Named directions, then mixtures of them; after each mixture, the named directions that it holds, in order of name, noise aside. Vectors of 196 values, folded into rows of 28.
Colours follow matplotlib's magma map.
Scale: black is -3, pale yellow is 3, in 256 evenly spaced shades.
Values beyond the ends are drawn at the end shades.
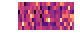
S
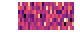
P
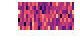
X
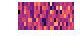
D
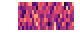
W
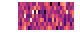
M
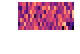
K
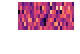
D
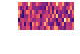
P, W, X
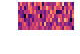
K, P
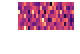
D, M, S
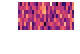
M, P, X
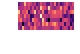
S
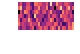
D, K, P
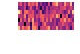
X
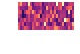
P, W, X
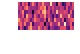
M, P, X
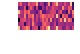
X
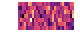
K, M, W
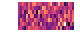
K, M, S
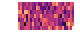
K, X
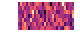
K, M, P
